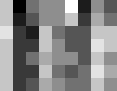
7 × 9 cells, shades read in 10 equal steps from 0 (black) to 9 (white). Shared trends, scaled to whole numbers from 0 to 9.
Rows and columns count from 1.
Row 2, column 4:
5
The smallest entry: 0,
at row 1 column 2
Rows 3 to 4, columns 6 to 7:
3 3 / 3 3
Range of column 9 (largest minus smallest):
4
